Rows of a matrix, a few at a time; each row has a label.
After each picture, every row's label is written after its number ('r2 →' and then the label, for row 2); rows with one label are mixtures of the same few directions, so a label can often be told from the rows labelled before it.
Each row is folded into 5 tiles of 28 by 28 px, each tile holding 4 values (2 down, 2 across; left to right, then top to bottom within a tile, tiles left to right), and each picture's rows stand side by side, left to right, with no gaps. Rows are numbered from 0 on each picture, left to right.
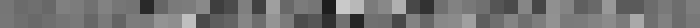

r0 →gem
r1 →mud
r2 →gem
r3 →mud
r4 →gem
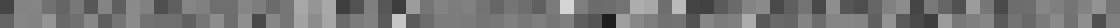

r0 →mud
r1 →gem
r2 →gem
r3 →gem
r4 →mud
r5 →mud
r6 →mud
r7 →gem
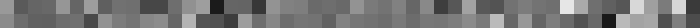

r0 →mud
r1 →mud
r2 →mud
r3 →gem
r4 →mud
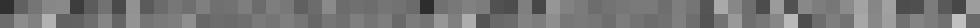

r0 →mud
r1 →mud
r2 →gem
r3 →mud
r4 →mud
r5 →mud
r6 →gem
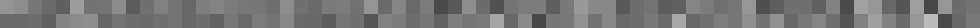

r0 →mud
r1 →gem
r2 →mud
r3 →gem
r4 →gem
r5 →gem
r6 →mud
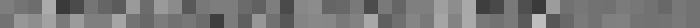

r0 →gem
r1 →gem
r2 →mud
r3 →gem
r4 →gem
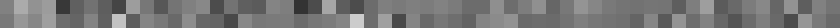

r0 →gem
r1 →mud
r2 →gem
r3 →mud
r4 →gem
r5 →mud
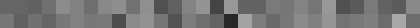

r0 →gem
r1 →mud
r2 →gem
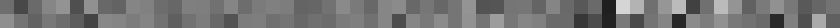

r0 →mud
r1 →mud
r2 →gem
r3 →gem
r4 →gem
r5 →gem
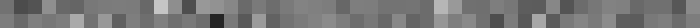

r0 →gem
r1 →gem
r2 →gem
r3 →gem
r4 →mud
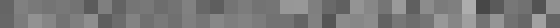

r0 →mud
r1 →gem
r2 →mud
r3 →gem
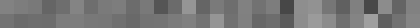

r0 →mud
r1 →gem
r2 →mud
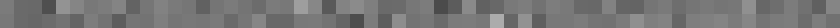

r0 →gem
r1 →gem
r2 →gem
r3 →gem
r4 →gem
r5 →gem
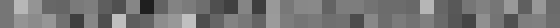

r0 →gem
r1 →mud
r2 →gem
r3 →mud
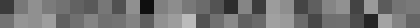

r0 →mud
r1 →mud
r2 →mud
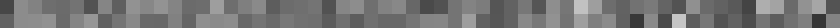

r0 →mud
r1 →mud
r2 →gem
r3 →mud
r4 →gem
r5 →gem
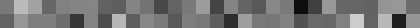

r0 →gem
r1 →mud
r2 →gem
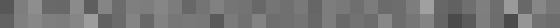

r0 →mud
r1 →gem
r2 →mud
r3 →mud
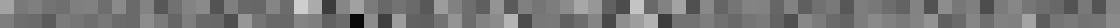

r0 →mud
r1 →mud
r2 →gem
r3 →mud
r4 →mud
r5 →mud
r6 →mud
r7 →mud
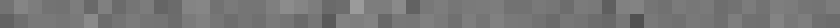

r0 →mud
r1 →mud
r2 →mud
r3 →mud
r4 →gem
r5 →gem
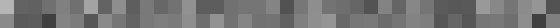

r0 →mud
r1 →gem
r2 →mud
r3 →gem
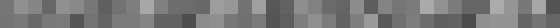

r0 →gem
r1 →mud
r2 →mud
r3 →mud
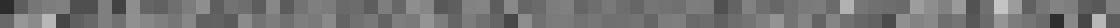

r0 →mud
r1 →mud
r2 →mud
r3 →mud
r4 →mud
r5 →gem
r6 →mud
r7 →gem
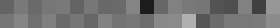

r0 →mud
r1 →mud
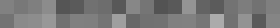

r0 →gem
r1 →gem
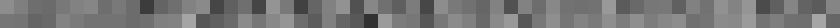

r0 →mud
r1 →mud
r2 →mud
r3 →mud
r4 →gem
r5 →gem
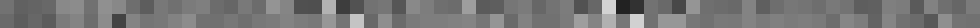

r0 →gem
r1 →mud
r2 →gem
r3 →gem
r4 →gem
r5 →gem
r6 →mud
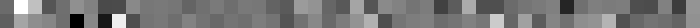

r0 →gem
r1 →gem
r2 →mud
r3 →gem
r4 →mud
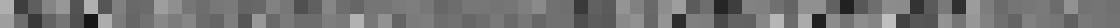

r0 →mud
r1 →gem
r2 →gem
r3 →gem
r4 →gem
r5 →gem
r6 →mud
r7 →mud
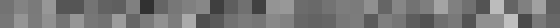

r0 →gem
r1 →mud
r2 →mud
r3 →mud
